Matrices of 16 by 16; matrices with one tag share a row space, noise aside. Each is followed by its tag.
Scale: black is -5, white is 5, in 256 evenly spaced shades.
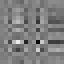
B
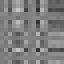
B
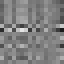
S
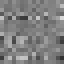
S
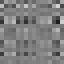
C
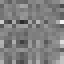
S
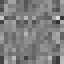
C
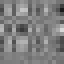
S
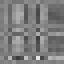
B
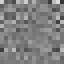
C
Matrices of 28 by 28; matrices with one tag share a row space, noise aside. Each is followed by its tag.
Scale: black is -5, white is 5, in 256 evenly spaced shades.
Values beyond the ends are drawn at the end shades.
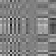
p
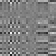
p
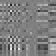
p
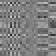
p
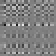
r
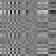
p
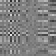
p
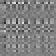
r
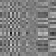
p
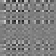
r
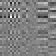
p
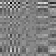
p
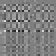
r
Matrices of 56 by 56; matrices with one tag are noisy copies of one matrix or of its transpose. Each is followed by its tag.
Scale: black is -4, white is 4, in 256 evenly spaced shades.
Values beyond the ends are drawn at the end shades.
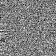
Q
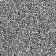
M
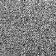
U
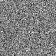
M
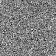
M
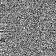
Q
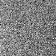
U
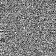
Q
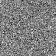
M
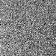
U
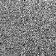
U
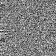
Q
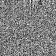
Q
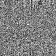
Q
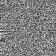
Q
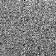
U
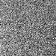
U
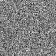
M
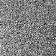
U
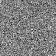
M
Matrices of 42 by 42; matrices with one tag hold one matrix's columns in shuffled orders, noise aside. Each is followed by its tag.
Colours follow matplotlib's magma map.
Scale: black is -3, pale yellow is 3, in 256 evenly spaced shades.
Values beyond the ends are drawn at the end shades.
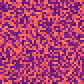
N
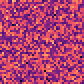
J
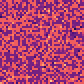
N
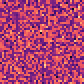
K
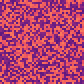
N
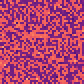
K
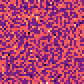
N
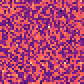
J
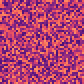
N
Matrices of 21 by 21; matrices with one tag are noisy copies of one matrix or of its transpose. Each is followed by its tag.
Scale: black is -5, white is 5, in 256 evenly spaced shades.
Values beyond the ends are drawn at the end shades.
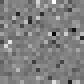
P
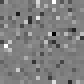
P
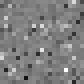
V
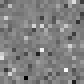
V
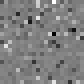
P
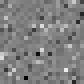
V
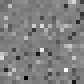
V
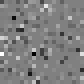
P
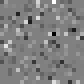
P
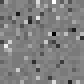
P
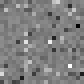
V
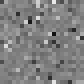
P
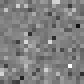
V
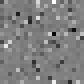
P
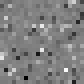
V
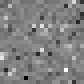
V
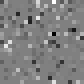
P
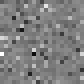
P
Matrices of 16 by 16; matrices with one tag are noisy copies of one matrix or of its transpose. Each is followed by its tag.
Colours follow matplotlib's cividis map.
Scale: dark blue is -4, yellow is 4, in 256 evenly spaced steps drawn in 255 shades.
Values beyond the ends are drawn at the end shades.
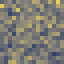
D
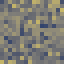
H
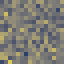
H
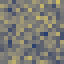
D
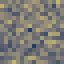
D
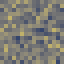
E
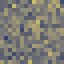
H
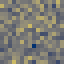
D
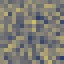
E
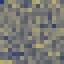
H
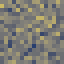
D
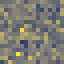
H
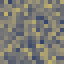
E
